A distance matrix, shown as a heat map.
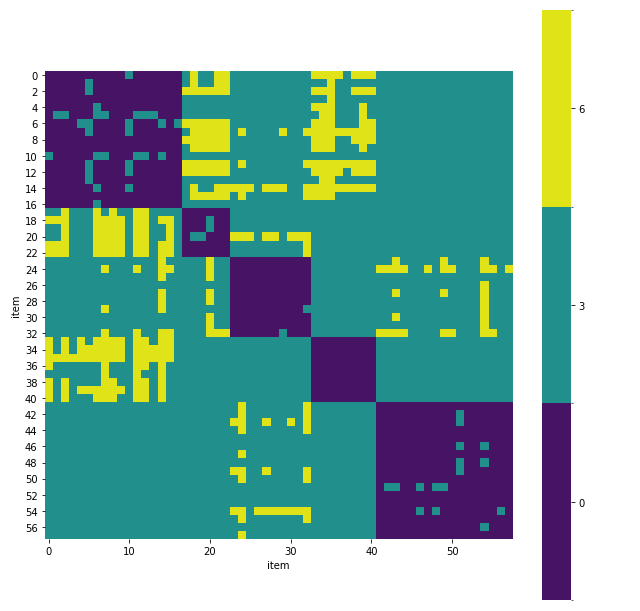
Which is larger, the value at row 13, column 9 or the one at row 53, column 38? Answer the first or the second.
the second
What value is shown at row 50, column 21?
3
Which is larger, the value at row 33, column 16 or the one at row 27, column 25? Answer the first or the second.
the first
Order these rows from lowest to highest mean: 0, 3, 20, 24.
3, 0, 24, 20
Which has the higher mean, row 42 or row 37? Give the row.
37
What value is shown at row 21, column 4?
3
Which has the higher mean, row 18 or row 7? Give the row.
18
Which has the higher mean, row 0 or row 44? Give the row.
0
